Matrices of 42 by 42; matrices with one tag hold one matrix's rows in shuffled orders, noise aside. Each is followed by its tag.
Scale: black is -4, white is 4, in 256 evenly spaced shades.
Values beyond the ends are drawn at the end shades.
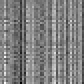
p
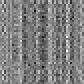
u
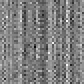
u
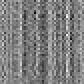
u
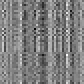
u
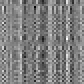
u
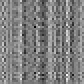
u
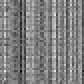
p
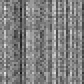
p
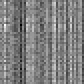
p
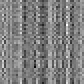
u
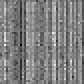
p
